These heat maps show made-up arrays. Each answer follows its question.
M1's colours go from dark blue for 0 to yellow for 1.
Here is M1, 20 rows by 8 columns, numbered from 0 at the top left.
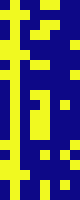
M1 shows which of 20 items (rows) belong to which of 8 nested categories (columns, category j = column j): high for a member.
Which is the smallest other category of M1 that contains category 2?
0
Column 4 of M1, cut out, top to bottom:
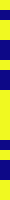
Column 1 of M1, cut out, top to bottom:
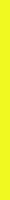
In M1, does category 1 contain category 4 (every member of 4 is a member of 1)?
yes
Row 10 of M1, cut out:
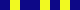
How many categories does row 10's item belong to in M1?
3
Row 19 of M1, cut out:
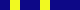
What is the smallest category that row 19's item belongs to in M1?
4
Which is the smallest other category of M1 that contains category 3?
4
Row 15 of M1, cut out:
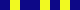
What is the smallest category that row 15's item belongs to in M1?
6
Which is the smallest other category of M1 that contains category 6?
4
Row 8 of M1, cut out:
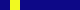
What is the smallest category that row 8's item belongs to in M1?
1
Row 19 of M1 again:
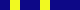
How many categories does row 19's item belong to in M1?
2
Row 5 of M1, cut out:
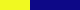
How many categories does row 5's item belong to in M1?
3
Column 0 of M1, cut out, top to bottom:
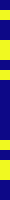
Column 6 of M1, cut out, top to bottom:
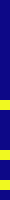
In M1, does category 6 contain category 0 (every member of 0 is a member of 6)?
no
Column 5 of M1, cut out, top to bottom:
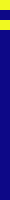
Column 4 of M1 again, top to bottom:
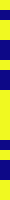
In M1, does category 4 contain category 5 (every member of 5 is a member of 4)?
yes
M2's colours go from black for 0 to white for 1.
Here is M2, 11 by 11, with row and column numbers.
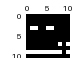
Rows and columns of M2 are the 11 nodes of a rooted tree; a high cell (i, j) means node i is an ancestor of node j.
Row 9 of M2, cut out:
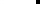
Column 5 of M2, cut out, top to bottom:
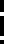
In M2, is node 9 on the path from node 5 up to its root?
yes
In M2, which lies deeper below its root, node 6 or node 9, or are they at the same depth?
node 6
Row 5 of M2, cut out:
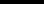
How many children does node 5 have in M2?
0
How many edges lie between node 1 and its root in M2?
2
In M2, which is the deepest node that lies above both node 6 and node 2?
3
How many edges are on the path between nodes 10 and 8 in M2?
2
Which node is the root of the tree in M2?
9
